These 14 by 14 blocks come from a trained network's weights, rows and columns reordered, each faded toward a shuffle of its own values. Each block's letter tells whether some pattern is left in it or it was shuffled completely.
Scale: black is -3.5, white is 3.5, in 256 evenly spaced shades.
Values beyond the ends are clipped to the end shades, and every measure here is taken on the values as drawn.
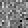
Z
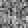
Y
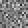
Y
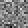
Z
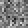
Y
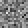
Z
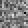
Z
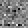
Z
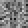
Z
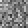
Y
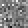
Y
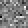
Y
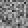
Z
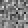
Z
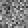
Z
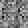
Y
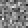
Y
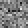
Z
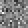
Y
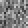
Z
